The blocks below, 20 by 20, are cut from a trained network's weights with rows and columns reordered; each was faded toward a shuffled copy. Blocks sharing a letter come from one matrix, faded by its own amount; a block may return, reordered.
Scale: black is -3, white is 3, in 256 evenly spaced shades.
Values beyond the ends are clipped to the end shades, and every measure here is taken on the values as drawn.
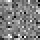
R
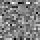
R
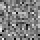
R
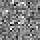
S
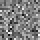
S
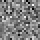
S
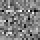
R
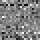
R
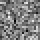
S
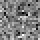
S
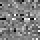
R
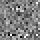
R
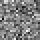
S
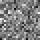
S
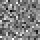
S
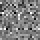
R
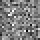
S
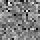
R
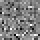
R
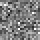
S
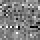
R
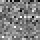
R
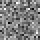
S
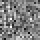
S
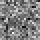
S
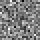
S
